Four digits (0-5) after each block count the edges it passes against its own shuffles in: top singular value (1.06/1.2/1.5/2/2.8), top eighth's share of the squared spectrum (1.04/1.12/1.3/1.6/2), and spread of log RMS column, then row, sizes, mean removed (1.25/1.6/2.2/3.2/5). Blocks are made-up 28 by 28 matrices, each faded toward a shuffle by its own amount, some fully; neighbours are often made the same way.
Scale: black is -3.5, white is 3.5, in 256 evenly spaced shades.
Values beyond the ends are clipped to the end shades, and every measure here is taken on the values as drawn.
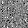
1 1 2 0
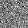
1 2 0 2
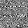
2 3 0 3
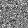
0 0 0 0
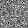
0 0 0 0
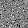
0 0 0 0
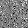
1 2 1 0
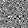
3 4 1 2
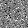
0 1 0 0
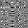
4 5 2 3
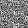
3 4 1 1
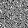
2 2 0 0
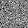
0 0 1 0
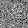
2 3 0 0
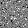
0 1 0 0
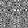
3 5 2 2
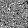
0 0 0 0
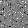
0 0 0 0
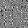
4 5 2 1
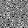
3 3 1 1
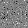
1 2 1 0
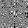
2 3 2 1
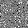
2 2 1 0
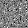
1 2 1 0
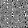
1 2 1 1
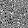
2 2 1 1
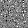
1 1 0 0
